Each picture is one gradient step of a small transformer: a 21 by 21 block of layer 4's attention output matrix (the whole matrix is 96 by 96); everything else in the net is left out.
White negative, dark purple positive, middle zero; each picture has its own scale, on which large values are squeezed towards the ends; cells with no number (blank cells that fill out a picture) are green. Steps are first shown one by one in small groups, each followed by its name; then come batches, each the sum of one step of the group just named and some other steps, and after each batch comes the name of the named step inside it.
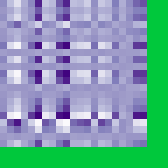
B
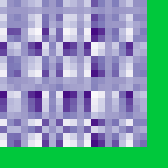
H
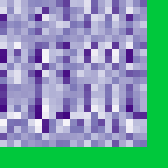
B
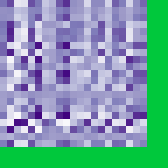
B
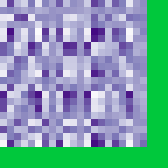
H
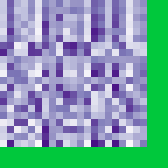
H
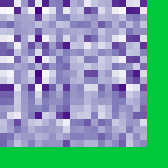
B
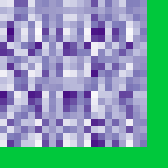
H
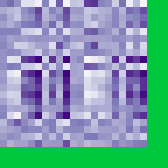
B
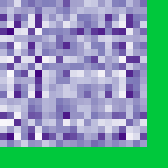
B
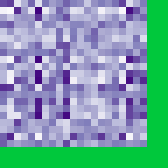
B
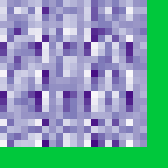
H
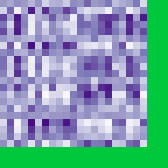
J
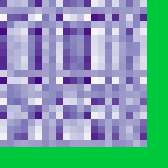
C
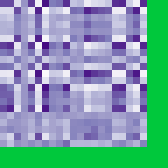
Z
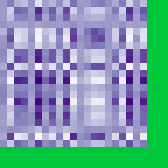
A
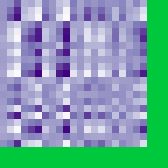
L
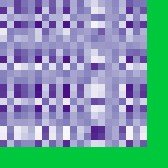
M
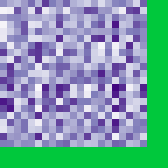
Z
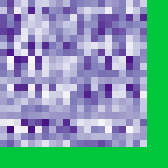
J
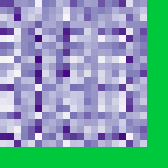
L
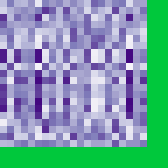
A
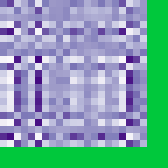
A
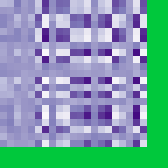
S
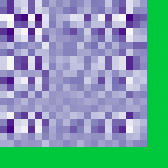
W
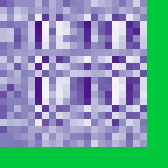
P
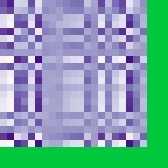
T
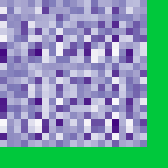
P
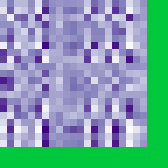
W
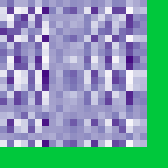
W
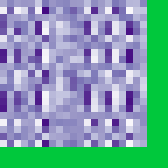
P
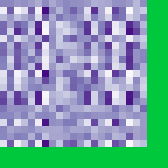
P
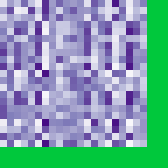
P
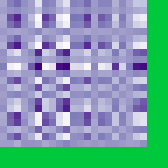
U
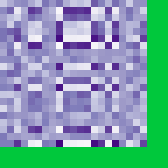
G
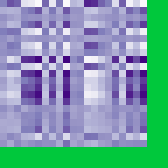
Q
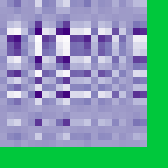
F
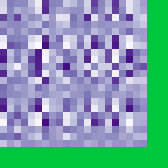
U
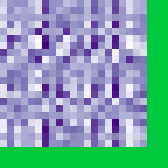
F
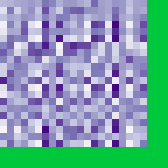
G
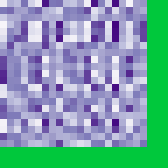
G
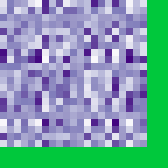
Q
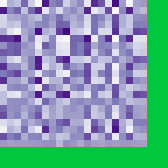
F
